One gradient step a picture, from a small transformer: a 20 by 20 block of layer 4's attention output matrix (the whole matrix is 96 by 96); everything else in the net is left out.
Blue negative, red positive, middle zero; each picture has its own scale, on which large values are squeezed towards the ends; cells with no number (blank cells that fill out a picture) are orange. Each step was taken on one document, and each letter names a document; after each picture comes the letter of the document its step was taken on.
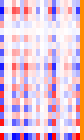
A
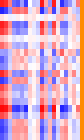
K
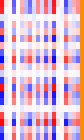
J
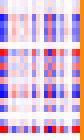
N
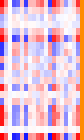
A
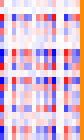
J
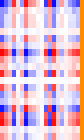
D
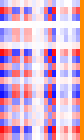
N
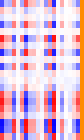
D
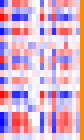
K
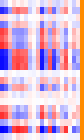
K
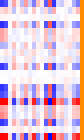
N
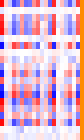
A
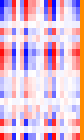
D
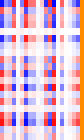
D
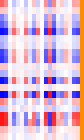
N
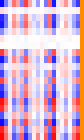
N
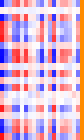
K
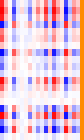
J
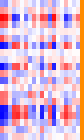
K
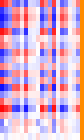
K
